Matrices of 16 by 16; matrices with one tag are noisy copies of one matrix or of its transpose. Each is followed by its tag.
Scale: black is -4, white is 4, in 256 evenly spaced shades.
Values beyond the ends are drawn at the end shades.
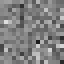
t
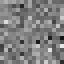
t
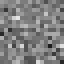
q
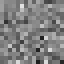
t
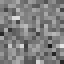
q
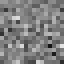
q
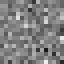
q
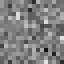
q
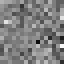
t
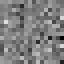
t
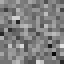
q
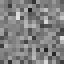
q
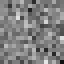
q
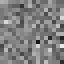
t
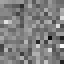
t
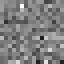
t
